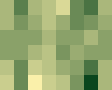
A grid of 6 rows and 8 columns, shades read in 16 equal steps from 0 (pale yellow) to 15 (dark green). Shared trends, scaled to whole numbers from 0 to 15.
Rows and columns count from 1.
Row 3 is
7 7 7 5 7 7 5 7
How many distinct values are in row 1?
6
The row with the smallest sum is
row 6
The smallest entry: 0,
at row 6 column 3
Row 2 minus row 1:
0 -2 1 0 4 0 -3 1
